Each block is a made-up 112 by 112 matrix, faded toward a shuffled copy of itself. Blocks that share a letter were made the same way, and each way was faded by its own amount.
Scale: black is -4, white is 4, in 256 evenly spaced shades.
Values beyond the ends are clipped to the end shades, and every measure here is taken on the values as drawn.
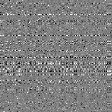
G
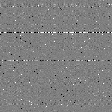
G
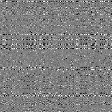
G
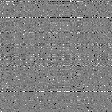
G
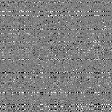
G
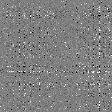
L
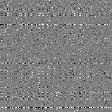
G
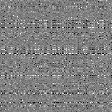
G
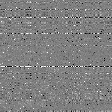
G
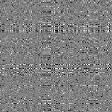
G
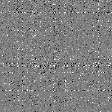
L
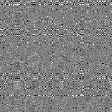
G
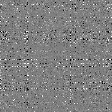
L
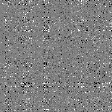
L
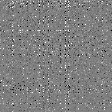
L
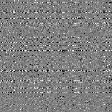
G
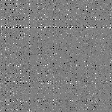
L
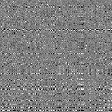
G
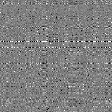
G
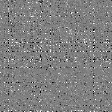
L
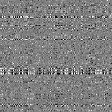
G
